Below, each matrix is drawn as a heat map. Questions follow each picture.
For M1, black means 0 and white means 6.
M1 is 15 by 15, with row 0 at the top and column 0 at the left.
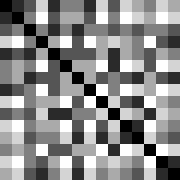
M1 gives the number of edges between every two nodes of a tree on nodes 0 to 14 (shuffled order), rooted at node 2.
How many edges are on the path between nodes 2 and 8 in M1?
3
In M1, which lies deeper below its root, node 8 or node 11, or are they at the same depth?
node 8
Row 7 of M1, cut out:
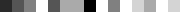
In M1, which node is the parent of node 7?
0
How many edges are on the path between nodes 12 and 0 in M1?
3
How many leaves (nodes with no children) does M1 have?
8
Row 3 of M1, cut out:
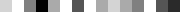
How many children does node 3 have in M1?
0
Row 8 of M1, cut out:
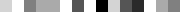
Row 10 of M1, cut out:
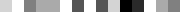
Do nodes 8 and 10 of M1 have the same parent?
yes
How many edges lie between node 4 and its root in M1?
1
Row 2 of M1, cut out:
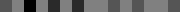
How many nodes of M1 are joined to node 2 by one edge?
2
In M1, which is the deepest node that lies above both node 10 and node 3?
6
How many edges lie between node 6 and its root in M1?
1
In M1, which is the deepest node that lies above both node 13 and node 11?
6
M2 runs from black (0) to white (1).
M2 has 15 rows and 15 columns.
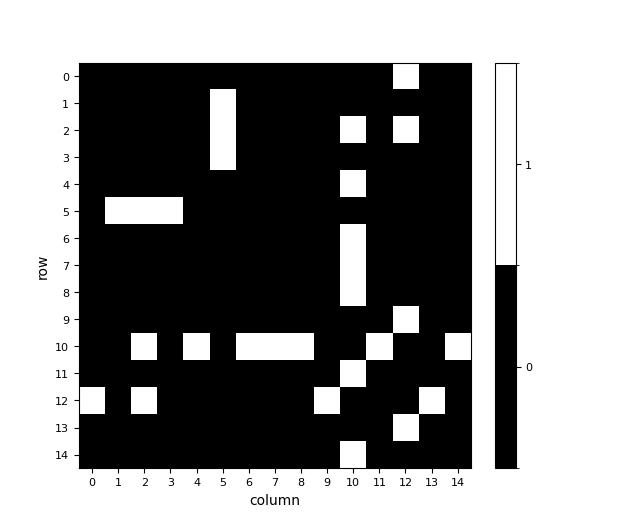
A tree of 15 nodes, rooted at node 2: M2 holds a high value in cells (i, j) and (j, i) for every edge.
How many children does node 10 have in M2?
6
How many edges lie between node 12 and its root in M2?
1
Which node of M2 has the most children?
10
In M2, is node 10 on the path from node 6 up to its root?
yes
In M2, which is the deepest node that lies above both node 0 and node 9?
12
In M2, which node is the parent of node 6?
10
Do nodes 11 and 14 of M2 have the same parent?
yes
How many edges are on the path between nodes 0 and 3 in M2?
4
